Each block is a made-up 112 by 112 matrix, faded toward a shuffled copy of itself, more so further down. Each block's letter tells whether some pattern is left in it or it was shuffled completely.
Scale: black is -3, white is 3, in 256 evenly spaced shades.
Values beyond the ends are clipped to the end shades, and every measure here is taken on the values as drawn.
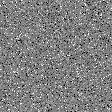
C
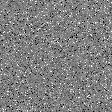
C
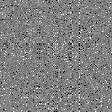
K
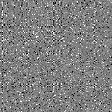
K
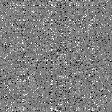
K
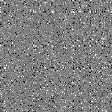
K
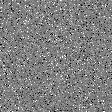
C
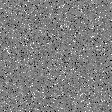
C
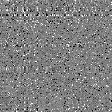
K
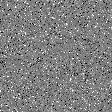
C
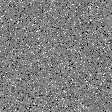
C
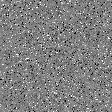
C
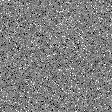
C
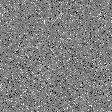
C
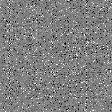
K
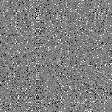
K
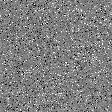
C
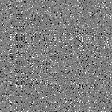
K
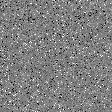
C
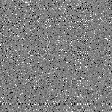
K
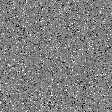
C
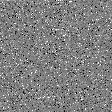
C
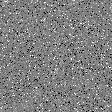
C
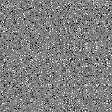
K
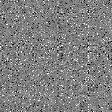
K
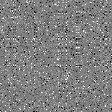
K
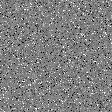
C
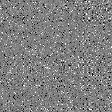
K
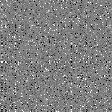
K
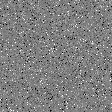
C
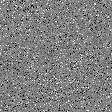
C
